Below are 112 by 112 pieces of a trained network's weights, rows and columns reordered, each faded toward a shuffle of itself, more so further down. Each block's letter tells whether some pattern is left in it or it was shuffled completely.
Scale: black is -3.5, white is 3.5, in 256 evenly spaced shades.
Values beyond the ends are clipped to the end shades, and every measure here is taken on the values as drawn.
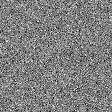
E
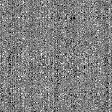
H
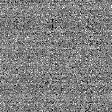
H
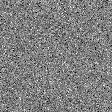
E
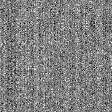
H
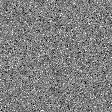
E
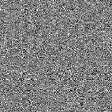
H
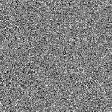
H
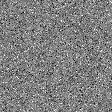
E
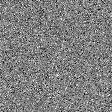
E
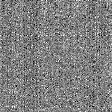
H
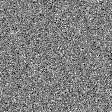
E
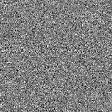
H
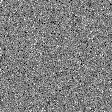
E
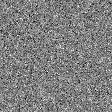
E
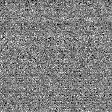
H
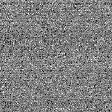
H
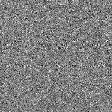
H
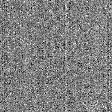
H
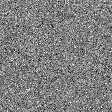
E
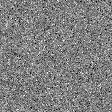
E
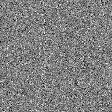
H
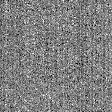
H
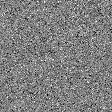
E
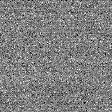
H
